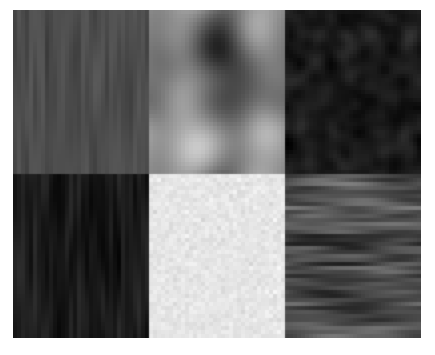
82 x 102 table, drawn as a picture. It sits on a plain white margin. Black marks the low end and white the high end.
It is made of 2 by 3 panels. Panel 1,1: low, streaked downward, faint in contrast. Panel 1,2: middling, smooth, strong in contrast. Panel 1,3: very low, blotchy, faint in contrast. Panel 2,1: very low, streaked downward, faint in contrast. Panel 2,2: very high, fine-grained, faint in contrast. Panel 2,3: low, streaked across.
